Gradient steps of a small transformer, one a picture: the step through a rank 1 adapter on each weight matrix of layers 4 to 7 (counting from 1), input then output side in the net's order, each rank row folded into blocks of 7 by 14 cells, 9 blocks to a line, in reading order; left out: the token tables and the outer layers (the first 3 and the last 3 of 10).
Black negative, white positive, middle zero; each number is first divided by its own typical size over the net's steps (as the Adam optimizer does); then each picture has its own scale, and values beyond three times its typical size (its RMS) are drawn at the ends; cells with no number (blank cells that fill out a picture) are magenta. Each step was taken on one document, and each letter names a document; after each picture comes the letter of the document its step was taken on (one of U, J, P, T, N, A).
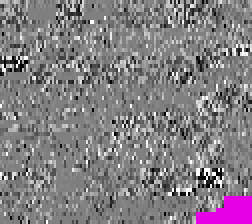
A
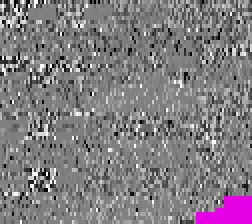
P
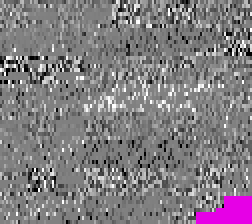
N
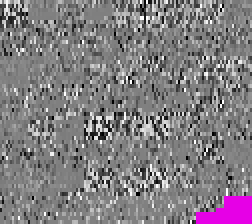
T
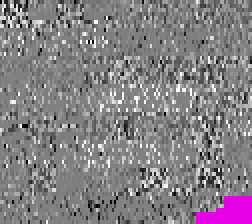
P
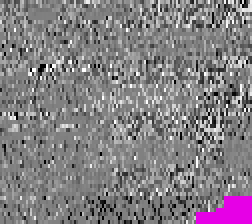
T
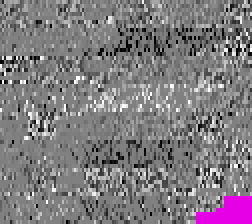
N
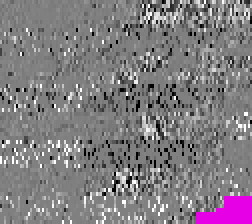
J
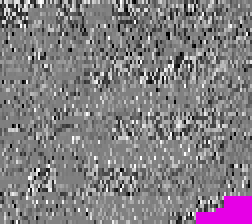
N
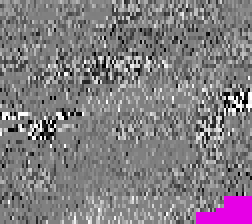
A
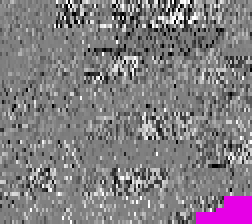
J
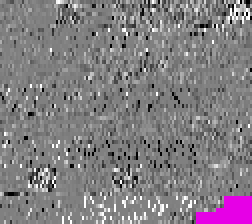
J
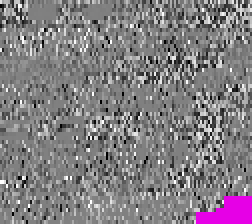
A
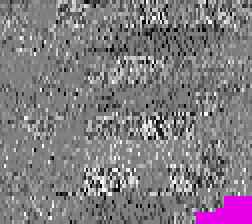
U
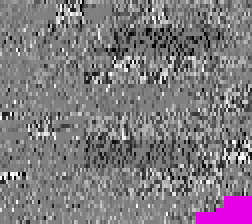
A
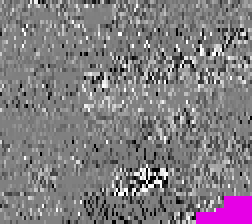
N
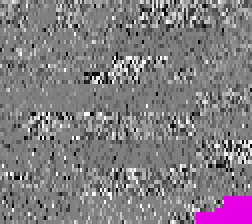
U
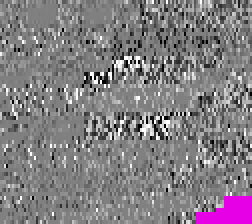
P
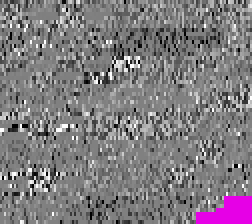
P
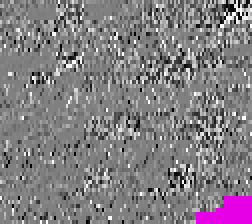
A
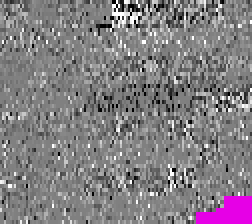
U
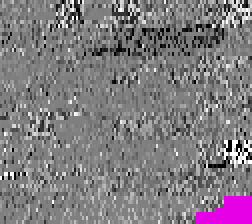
T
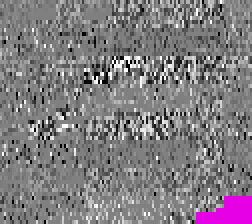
P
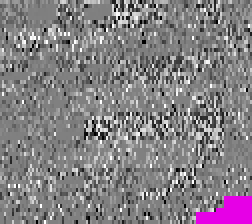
A
